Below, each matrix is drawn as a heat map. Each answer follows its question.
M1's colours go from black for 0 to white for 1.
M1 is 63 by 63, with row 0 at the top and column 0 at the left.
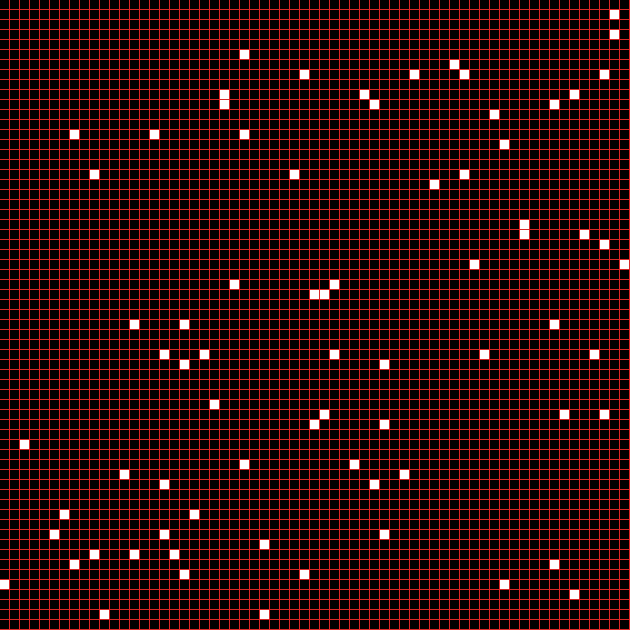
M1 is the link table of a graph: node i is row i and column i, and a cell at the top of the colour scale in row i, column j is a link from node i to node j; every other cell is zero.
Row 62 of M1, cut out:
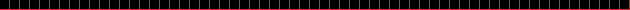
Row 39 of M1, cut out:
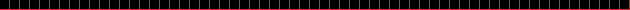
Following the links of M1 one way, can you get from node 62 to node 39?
no
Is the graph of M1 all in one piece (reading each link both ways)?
no
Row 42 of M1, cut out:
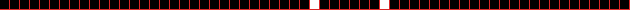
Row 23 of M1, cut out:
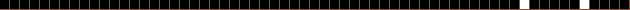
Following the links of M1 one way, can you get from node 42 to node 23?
no
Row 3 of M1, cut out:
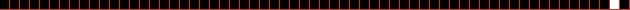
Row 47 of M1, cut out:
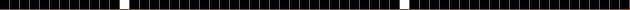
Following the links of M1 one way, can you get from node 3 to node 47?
yes
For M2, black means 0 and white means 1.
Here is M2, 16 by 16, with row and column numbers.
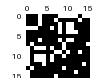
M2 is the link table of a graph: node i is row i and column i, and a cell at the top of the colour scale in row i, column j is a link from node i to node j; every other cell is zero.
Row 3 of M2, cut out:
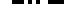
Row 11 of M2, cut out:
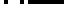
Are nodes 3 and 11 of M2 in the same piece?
yes
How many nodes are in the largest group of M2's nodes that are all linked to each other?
3
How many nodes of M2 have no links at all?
1
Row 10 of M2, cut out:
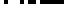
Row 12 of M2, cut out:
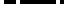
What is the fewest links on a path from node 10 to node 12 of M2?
2
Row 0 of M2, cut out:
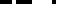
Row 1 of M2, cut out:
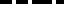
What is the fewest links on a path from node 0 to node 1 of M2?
2
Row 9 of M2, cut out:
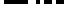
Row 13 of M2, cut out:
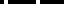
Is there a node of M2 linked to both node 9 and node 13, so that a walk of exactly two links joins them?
no
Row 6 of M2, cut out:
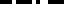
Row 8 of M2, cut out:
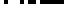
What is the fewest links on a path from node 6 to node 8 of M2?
1
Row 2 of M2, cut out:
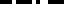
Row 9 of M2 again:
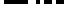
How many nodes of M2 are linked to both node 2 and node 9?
2
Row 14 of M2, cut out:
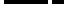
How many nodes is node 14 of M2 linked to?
2
